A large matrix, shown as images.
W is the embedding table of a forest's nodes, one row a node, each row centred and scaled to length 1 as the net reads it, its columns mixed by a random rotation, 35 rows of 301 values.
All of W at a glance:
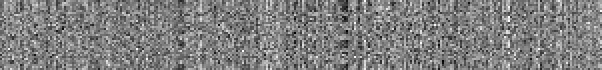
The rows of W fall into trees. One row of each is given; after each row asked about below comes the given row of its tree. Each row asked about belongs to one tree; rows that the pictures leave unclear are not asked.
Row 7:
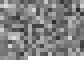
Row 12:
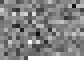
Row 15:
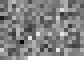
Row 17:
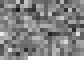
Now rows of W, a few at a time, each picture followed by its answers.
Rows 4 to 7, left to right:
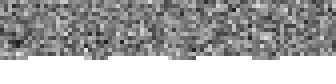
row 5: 15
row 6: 17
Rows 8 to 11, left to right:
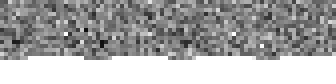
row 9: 15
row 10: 15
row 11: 7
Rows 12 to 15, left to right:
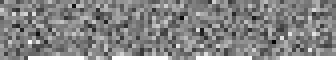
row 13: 7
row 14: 7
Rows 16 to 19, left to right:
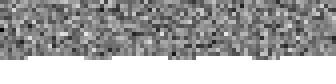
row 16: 15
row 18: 12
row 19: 12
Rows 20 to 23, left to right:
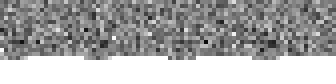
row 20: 15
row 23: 15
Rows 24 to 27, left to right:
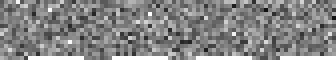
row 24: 17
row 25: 12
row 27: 17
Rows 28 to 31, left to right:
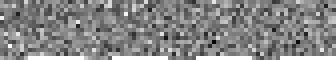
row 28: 7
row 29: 17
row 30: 12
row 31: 12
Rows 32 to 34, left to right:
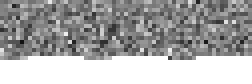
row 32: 15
